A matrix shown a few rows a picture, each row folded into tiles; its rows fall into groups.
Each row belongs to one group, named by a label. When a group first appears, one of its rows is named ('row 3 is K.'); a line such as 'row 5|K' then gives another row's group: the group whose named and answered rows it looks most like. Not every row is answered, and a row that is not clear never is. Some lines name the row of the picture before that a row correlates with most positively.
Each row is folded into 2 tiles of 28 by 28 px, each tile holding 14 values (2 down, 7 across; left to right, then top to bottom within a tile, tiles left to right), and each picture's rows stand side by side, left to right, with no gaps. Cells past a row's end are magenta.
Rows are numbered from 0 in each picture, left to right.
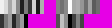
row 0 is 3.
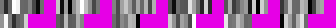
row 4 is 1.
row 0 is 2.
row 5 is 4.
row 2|3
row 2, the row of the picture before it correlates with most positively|0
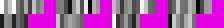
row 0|3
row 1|1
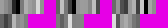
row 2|1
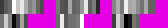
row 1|2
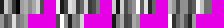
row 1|2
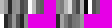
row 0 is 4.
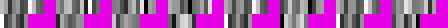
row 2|1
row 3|3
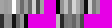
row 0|3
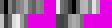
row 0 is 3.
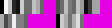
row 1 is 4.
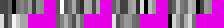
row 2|1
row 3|4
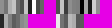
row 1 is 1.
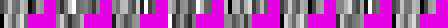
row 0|4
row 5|4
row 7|4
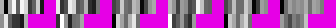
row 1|2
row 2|4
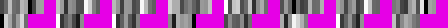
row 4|3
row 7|1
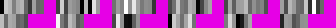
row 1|1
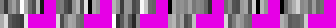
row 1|1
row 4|1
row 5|2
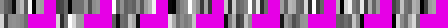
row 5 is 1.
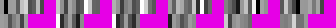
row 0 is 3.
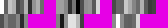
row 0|3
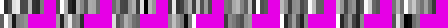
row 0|2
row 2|1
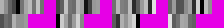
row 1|4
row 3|1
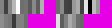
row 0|2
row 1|1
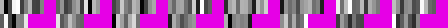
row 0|2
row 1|1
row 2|4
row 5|2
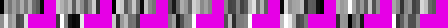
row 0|2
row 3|2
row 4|2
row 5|2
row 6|3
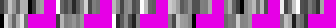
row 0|4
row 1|2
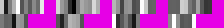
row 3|2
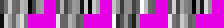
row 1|1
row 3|1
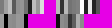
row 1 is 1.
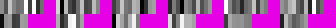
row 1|3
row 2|4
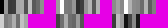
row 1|3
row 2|3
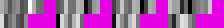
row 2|4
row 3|3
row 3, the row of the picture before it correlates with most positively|1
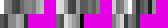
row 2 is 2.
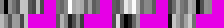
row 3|4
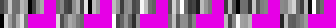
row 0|4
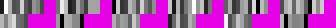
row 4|1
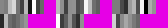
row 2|1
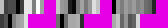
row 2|2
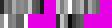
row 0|2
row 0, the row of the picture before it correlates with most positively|2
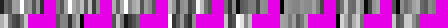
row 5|2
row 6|4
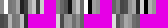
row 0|3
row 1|1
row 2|1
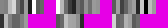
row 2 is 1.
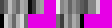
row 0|4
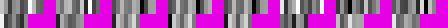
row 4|4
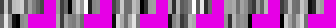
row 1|1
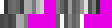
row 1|2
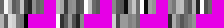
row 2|1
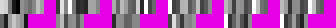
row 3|2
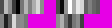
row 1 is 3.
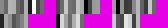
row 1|4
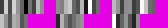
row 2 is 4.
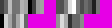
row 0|4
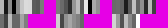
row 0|1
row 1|1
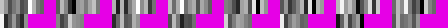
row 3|3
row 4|1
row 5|1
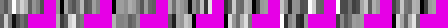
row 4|4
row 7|4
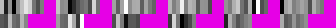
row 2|3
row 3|3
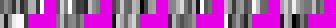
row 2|4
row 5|3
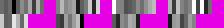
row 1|3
